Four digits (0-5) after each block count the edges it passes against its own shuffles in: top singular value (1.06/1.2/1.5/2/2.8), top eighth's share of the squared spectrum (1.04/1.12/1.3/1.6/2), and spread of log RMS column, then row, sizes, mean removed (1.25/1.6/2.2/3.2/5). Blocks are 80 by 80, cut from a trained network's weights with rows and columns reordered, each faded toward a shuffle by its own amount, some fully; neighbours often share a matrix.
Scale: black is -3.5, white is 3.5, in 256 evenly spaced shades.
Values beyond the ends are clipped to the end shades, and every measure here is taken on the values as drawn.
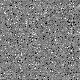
1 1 1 0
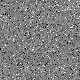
0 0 0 0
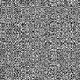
4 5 3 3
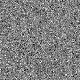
2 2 1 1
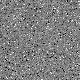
0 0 0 0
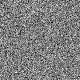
1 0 0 0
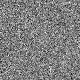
0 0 0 0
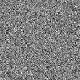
3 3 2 1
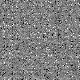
1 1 2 0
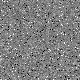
0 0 0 0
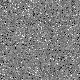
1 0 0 0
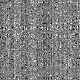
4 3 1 3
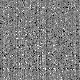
3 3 1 2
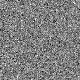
2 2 0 0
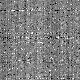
3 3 0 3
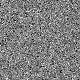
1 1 0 0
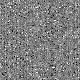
2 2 0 0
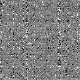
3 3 3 0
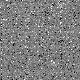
1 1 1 0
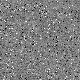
1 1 1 0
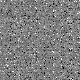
2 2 2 0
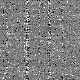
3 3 3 0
